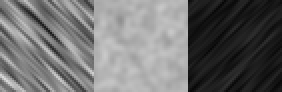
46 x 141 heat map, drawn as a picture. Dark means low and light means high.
It is made of 1 by 3 panels. Panel 1,1: middling, slanting down to the right, strong in contrast. Panel 1,2: high, blotchy, faint in contrast. Panel 1,3: very low, slanting up to the right, faint in contrast.
